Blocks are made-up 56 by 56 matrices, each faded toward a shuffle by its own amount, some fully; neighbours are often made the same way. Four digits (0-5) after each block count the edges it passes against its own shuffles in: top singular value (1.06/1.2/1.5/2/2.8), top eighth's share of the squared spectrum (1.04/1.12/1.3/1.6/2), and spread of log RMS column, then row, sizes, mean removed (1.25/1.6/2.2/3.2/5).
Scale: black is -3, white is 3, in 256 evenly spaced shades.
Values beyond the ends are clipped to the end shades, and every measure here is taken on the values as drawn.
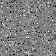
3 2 1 0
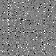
3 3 1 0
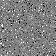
2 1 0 0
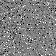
1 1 0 0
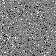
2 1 0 0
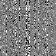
2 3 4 0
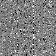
2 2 2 0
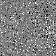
1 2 2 0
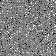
0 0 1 0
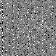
2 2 2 0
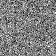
0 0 0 0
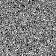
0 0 0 0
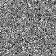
2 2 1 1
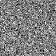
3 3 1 1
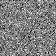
2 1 0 0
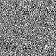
3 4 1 2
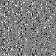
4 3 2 1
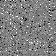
3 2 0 0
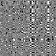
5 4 3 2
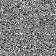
1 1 0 2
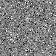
0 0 0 0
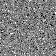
0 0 0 0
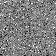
0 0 0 0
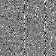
2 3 3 0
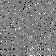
3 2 0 1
